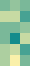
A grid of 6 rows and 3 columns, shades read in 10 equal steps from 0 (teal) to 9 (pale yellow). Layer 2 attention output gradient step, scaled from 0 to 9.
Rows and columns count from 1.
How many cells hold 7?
4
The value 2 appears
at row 2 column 3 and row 5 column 3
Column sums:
31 32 24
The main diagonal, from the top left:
4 7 5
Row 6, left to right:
6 9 4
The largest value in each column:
7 9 7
